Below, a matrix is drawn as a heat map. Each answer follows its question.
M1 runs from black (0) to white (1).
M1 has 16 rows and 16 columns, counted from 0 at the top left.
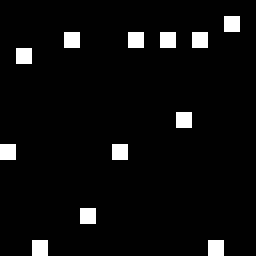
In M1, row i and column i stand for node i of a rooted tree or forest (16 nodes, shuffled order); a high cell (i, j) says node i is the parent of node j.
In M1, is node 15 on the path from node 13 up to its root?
yes
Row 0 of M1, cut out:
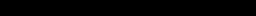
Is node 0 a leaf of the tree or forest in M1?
yes
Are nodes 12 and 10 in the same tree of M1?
yes
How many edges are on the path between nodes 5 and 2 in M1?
3
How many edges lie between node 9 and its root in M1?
0
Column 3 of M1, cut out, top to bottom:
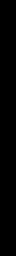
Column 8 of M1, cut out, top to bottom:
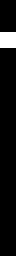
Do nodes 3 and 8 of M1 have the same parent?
no
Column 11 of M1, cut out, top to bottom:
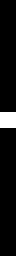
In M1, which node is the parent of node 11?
7
